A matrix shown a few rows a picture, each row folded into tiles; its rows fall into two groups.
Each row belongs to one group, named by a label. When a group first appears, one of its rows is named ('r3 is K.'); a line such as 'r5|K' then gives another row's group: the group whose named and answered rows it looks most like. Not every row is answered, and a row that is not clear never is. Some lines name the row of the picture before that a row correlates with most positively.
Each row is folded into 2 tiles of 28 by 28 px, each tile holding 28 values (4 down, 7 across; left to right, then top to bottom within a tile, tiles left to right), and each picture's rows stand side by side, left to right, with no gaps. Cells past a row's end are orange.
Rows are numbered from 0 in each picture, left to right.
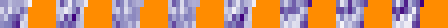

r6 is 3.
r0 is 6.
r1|6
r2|6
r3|6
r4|6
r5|3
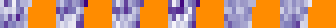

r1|3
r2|3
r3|3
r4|6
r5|6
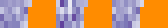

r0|6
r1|6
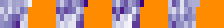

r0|6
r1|3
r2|3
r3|6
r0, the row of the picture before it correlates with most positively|2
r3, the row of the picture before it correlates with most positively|1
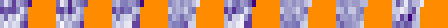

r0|3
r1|3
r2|3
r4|3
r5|6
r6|6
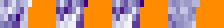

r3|6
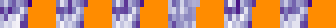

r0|3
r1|3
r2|3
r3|6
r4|3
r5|3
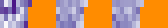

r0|3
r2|6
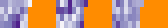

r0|6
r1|3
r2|6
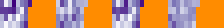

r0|3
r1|6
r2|3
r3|6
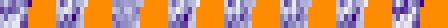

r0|3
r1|6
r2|6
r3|6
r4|6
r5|6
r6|6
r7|3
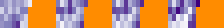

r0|6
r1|3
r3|3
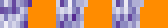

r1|6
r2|6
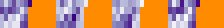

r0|3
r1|6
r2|6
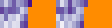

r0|3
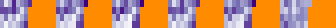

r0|3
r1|3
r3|3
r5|6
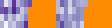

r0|3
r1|6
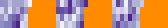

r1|3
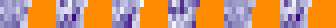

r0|6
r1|6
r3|3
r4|6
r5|6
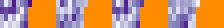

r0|3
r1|6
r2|3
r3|6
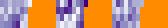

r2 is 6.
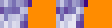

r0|3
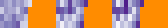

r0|6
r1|3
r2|3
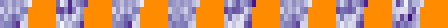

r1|3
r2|6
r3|6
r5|6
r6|3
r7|6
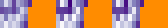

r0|3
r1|3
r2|3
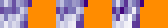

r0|3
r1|3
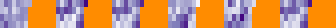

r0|6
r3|6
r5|3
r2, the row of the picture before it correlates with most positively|0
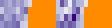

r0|6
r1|6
